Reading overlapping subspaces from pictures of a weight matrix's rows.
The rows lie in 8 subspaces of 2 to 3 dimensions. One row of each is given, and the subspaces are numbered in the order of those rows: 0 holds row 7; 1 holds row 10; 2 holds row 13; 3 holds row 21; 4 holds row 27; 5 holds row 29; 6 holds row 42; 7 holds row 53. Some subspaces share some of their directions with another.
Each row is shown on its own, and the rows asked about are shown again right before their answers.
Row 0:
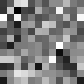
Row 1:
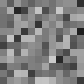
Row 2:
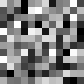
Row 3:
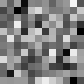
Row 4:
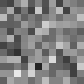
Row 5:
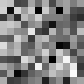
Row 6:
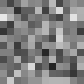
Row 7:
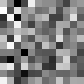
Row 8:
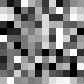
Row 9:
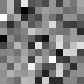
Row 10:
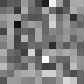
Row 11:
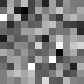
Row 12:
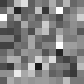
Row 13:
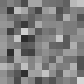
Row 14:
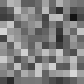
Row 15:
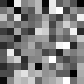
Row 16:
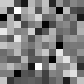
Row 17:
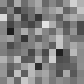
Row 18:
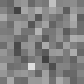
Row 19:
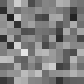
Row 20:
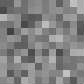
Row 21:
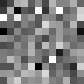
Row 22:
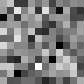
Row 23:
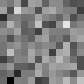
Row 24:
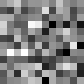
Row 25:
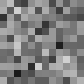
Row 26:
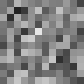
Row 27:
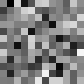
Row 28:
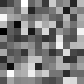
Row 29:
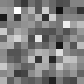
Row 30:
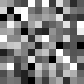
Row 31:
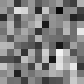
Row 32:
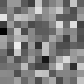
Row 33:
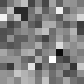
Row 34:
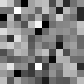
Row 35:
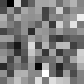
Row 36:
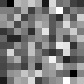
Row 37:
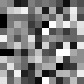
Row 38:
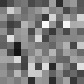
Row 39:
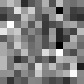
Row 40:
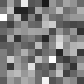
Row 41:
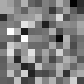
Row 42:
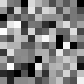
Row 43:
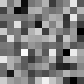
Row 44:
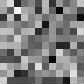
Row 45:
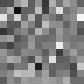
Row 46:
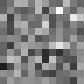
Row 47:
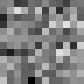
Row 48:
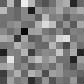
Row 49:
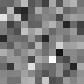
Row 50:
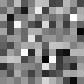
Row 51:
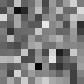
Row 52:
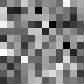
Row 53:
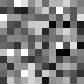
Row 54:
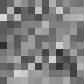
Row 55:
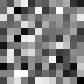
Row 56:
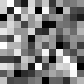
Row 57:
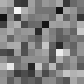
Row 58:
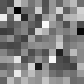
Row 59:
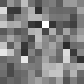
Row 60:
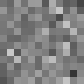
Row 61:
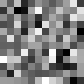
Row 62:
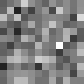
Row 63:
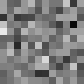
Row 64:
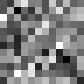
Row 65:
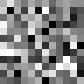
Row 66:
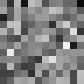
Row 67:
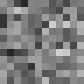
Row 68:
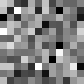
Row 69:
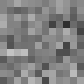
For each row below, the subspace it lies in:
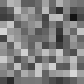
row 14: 0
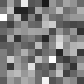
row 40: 4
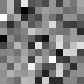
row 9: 4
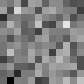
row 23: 6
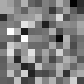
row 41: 2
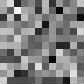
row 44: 6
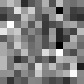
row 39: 0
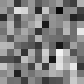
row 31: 1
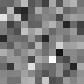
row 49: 4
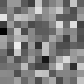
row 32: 3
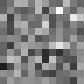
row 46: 1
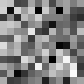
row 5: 7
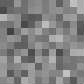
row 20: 2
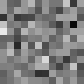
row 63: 3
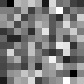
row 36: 6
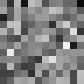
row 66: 6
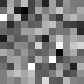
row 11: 4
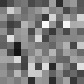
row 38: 5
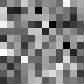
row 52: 7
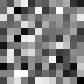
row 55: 2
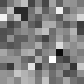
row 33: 4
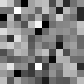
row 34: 7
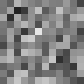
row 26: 2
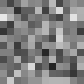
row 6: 0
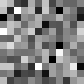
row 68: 3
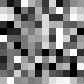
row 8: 0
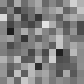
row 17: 2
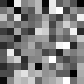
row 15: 6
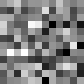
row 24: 7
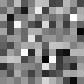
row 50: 1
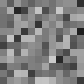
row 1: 2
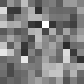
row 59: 7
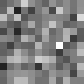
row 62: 0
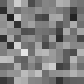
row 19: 0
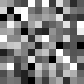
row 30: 4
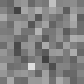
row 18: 0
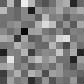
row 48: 4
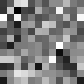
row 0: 0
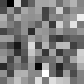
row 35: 4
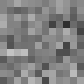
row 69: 5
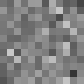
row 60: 6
